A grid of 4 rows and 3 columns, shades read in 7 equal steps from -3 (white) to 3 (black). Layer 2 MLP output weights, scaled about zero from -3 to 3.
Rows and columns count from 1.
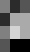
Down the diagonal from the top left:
0 -1 -1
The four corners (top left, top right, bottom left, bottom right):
0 1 1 3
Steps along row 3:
down up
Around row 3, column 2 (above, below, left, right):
-1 3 0 -1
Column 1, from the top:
0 2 0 1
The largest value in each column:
2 3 3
